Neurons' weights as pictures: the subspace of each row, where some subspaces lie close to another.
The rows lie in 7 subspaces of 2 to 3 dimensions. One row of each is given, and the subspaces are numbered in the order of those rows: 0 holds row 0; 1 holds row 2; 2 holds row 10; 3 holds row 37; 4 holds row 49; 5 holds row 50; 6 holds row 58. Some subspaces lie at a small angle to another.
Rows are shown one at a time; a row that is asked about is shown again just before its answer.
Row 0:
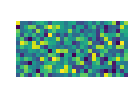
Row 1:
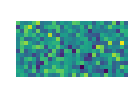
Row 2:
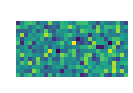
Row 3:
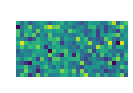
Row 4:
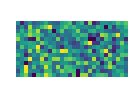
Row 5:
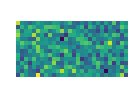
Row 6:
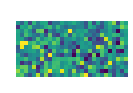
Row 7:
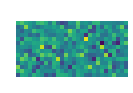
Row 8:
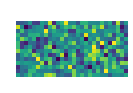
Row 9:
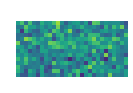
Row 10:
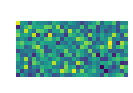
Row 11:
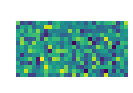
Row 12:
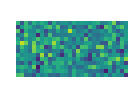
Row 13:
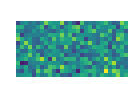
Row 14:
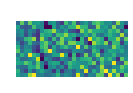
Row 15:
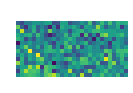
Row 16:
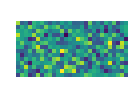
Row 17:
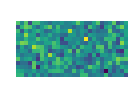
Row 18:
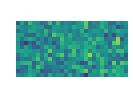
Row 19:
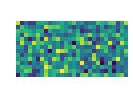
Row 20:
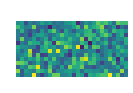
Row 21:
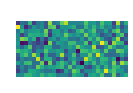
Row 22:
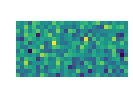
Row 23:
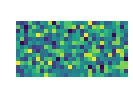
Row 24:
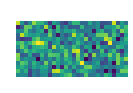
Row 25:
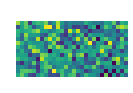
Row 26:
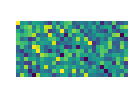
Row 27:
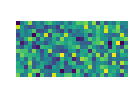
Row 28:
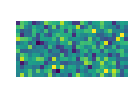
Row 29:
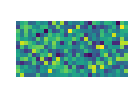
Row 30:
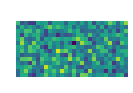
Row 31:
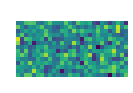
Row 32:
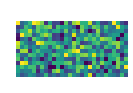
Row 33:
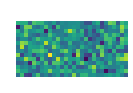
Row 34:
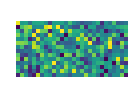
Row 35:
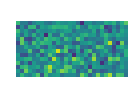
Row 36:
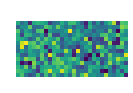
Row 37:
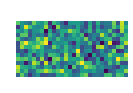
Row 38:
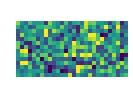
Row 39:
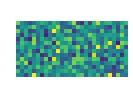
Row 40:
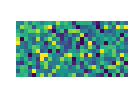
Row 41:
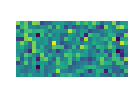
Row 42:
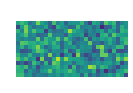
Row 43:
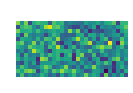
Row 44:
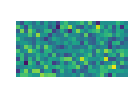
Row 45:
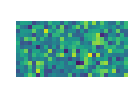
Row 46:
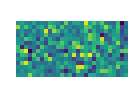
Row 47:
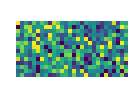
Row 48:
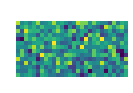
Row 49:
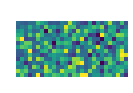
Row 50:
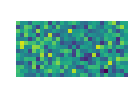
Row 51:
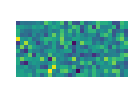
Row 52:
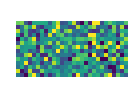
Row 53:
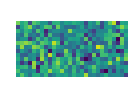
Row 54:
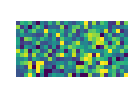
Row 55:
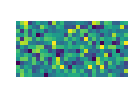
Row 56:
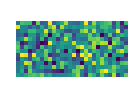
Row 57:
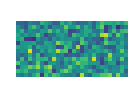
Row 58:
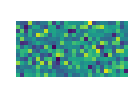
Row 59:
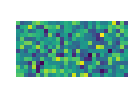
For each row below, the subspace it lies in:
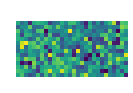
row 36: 5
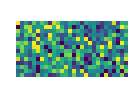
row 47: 0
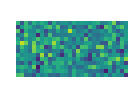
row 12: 5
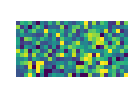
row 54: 4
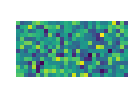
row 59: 4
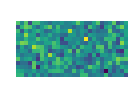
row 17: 5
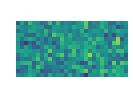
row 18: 5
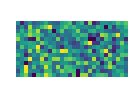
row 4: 0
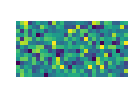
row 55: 6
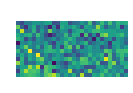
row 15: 2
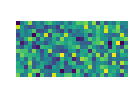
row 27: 2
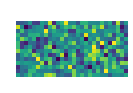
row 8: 3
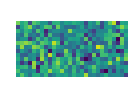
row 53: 5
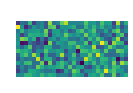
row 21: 3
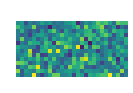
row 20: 0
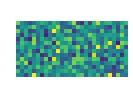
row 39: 0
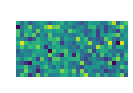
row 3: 0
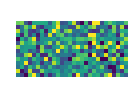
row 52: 0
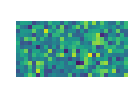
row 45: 4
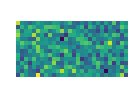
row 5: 2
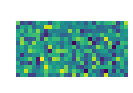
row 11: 1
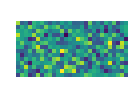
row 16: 2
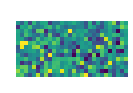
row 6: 5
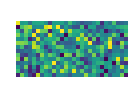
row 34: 2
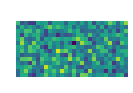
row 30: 1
